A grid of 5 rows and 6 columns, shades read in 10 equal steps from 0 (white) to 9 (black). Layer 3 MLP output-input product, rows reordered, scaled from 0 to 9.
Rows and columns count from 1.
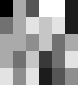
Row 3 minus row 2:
-2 0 3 0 4 -5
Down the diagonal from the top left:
9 3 4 7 6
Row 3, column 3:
4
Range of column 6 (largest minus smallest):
7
